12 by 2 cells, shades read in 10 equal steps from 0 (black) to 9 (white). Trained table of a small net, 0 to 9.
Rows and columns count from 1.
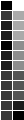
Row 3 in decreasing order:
6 1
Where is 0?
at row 1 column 1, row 5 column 1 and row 12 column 2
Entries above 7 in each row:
1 0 0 0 0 0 0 0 0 0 0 0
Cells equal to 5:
3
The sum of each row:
9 8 7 7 5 6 6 5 5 5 3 2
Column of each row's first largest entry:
2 2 2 2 2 2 2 2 2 2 1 1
